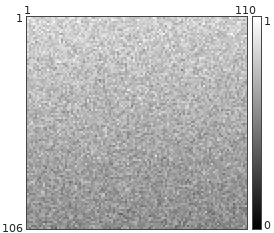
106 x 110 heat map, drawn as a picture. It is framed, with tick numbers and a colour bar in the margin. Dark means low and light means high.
Histogram: bell-shaped. Average level on the scale: 70%. Stripes: none. Odd rows or columns: none. Slope: up to the top.
